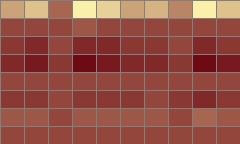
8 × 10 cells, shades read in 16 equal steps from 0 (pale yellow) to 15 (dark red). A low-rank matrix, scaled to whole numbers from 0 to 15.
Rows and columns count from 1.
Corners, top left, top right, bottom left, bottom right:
5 3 11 11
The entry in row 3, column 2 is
13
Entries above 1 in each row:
8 10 10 10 10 10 10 10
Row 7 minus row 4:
-3 -4 -1 -5 -4 -3 -3 -1 -6 -4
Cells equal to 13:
8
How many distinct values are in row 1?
7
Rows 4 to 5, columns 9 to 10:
15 14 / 11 11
